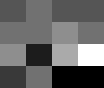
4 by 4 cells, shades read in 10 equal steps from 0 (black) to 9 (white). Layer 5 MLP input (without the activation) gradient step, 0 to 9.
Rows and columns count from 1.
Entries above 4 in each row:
0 1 3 0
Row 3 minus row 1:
2 -3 3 6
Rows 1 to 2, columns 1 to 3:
3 4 3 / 4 4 5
